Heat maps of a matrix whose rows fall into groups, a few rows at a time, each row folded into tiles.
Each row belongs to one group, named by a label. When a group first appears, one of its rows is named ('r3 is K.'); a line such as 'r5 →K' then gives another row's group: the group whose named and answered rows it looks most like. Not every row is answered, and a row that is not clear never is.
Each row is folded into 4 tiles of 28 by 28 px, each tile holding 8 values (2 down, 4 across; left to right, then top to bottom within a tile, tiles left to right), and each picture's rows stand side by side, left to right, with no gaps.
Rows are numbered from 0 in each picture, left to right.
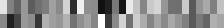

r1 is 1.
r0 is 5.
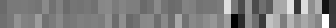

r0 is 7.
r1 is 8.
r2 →5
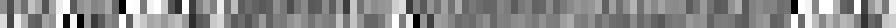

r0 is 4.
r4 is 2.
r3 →4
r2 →2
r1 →1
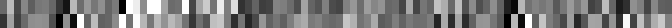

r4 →8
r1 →1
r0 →8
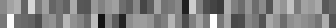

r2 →5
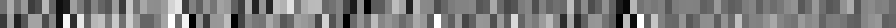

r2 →5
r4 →8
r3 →5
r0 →8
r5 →8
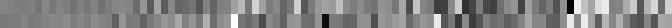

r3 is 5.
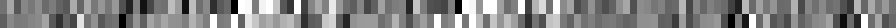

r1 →5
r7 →8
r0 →8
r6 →8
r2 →1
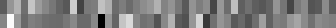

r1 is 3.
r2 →2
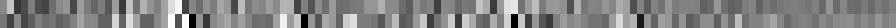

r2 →4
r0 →2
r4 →4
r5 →4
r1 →4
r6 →8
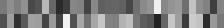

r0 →8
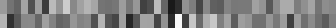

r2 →4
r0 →5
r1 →8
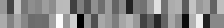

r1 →3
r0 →4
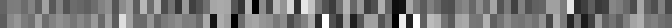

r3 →8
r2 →5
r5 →2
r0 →7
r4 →7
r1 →7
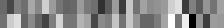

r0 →3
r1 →4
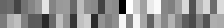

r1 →1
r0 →3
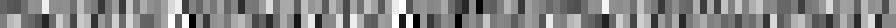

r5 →3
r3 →4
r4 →5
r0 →3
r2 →3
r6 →5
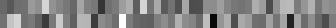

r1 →7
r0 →3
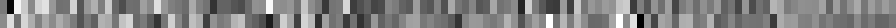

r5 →4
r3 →2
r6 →7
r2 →3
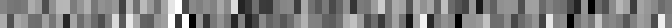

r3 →3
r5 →5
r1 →4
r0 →4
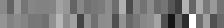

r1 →8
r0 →4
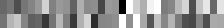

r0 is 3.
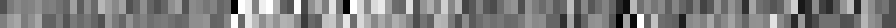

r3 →1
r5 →8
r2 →1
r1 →2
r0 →7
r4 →2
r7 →2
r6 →5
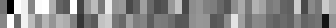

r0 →1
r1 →2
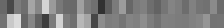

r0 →3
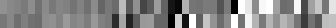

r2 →1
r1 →8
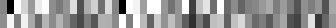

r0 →1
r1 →1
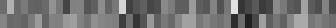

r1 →2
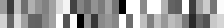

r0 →4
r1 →1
